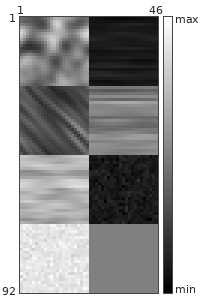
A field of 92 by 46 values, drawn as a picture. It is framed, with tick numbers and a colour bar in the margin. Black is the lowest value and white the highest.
It is made of 4 by 2 panels. Panel 1,1: middling, blotchy, strong in contrast. Panel 1,2: very low, streaked across, faint in contrast. Panel 2,1: low, slanting down to the right. Panel 2,2: middling, streaked across. Panel 3,1: high, streaked across. Panel 3,2: very low, fine-grained, faint in contrast. Panel 4,1: very high, fine-grained, faint in contrast. Panel 4,2: middling, flat.
